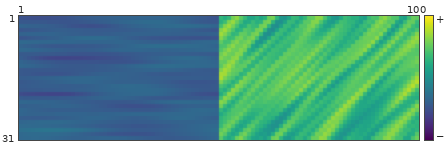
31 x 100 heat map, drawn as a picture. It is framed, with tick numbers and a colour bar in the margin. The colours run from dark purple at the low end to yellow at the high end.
It is made of 1 by 2 panels. Panel 1,1: low, streaked across, faint in contrast. Panel 1,2: high, slanting up to the right.
